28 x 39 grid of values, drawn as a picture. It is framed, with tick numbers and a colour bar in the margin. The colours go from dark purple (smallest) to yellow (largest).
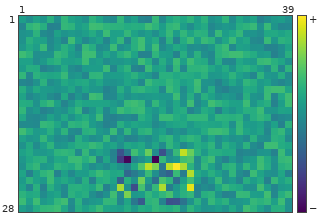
Stripes: none. Odd patch: rougher, in the bottom middle. Slope: none. Histogram: heavy tails on both sides. Roughest part: bottom middle.
